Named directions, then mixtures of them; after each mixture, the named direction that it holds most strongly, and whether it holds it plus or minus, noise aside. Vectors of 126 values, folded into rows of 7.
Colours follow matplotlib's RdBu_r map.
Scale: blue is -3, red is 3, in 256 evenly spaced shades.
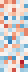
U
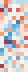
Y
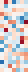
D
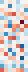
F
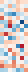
F, minus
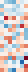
U, minus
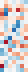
Y, plus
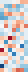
F, plus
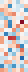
F, plus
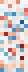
F, minus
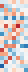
Y, minus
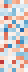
D, minus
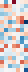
D, minus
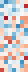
U, minus
